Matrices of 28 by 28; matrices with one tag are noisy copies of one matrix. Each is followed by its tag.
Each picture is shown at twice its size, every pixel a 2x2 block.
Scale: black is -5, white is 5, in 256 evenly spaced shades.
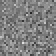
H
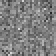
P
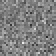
H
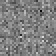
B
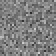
H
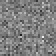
B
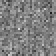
P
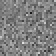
H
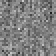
P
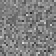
H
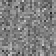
P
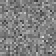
B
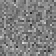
H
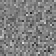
H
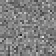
B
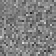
H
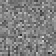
B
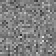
B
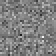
B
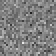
H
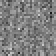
P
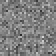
B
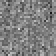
P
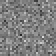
B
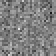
P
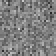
P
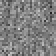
P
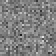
B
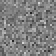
H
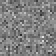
B
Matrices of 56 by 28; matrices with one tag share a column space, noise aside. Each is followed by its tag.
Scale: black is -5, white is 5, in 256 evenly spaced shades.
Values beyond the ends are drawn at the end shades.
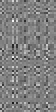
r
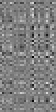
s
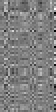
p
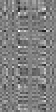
p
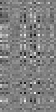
s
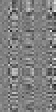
p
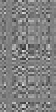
r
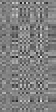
s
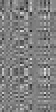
p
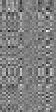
p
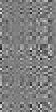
r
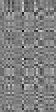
p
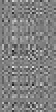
r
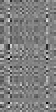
r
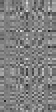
p
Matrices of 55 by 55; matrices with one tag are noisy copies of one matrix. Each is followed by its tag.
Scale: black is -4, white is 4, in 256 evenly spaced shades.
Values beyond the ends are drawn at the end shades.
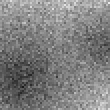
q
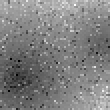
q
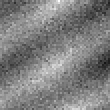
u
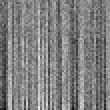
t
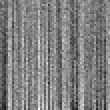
t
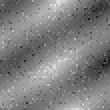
u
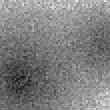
q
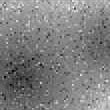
q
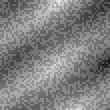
u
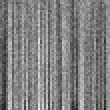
t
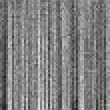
t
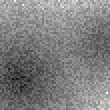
q
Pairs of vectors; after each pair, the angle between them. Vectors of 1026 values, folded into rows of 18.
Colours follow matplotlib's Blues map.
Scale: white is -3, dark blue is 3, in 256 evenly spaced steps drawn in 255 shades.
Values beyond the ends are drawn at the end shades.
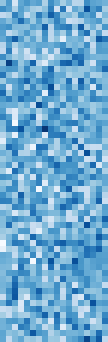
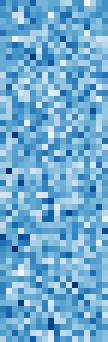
partly opposed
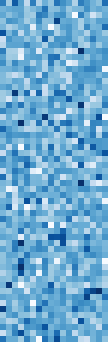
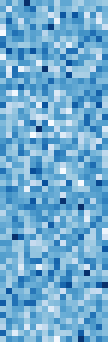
partly opposed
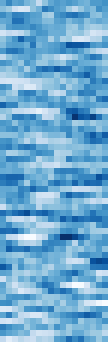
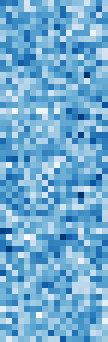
partly aligned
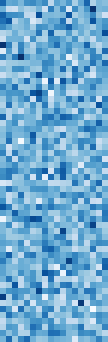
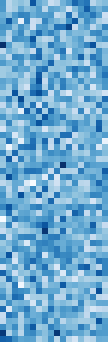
partly aligned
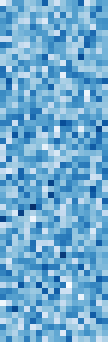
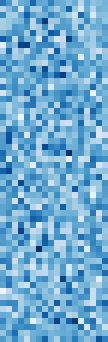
partly opposed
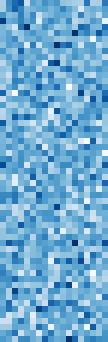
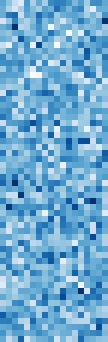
partly opposed
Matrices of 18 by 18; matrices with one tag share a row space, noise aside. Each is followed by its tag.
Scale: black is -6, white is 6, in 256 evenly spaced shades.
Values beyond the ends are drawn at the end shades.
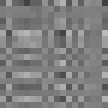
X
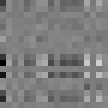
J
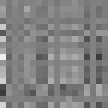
J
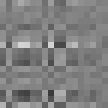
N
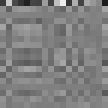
X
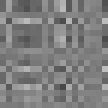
X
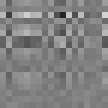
X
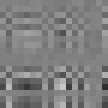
X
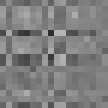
N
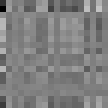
J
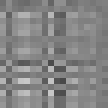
N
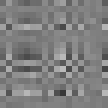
X
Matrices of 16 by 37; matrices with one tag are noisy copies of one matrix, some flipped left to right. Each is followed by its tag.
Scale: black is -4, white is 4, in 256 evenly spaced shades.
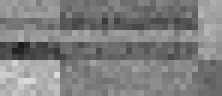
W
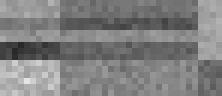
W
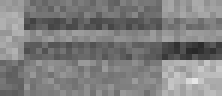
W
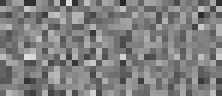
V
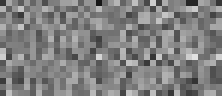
V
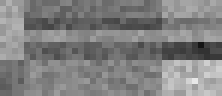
W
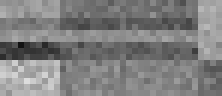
W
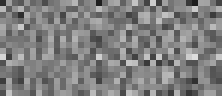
V
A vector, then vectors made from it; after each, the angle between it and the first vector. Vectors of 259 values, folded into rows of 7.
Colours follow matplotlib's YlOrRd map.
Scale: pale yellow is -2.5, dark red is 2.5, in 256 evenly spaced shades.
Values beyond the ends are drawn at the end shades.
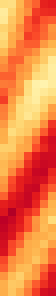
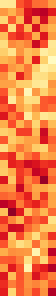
partly aligned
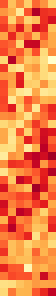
partly aligned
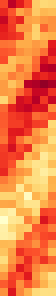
nearly opposite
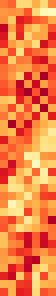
partly opposed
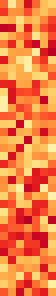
orthogonal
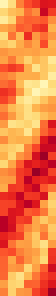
nearly parallel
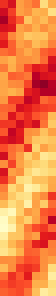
nearly opposite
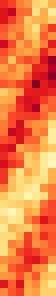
nearly opposite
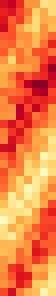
nearly opposite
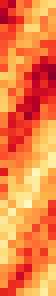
nearly opposite
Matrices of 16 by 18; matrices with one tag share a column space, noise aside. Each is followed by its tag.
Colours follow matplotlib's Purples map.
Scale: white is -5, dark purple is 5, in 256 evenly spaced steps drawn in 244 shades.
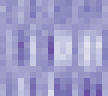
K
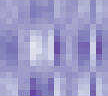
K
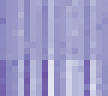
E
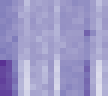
E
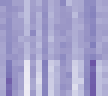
E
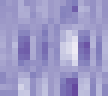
K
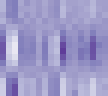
K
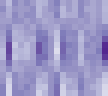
K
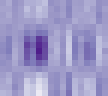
K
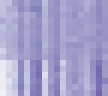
E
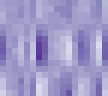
K
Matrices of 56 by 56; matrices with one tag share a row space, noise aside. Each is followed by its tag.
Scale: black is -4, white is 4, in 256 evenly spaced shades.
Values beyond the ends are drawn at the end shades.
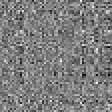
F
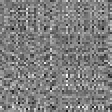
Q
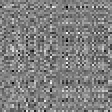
Q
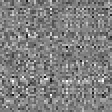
Q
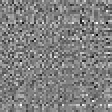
F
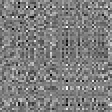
Q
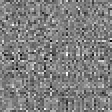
Q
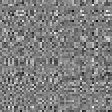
F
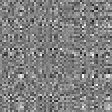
F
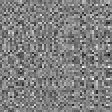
F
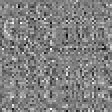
Q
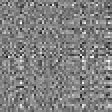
F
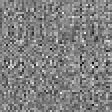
F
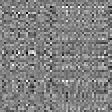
Q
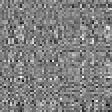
F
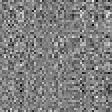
F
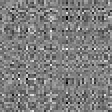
Q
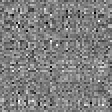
Q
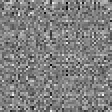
Q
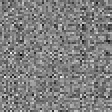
F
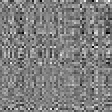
F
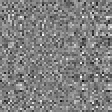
F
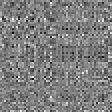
Q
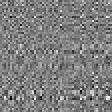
F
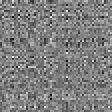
Q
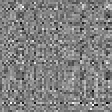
F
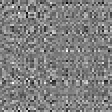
Q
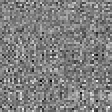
F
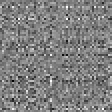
Q
